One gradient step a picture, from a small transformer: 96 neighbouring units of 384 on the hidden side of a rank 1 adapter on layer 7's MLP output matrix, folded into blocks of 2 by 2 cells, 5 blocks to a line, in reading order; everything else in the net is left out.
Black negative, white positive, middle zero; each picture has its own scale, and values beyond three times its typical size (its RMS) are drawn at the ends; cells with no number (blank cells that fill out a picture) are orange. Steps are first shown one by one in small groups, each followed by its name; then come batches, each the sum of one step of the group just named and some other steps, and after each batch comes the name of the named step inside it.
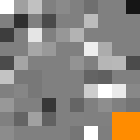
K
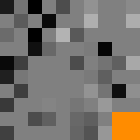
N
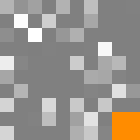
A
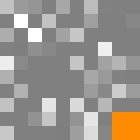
A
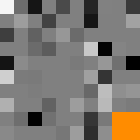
K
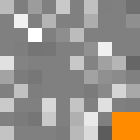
K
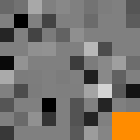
K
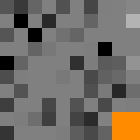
N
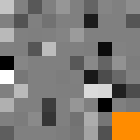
N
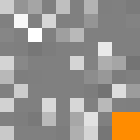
A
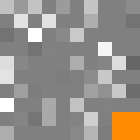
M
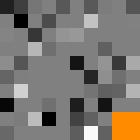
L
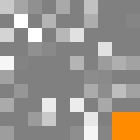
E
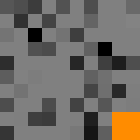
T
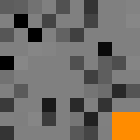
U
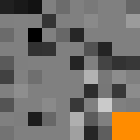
T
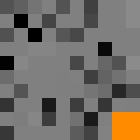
U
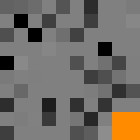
U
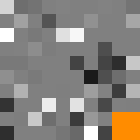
E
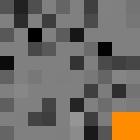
T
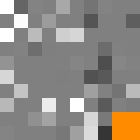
E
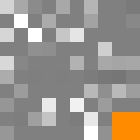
E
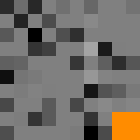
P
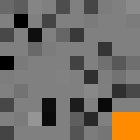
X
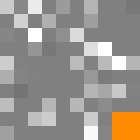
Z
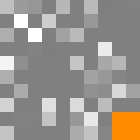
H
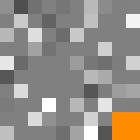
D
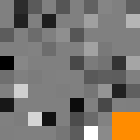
D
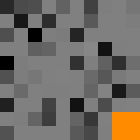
P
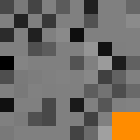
P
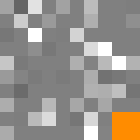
Z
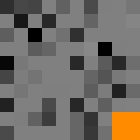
P
